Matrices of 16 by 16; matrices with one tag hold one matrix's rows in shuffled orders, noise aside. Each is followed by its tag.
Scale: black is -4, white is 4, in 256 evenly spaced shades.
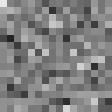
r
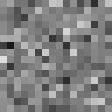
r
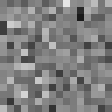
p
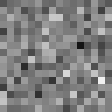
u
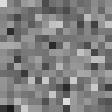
r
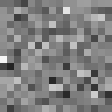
r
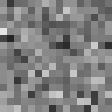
r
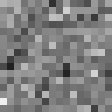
r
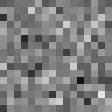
u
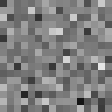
u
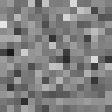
r
